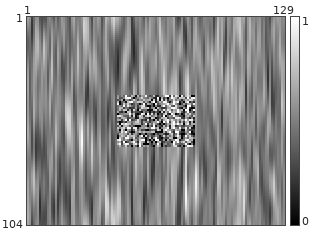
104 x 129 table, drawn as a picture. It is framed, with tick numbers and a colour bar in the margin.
Neither half mirrors the other. There is no overall slope. An odd patch, rougher than its surroundings, sits in the centre. The grain runs up and down. Values change most from cell to cell in the centre.
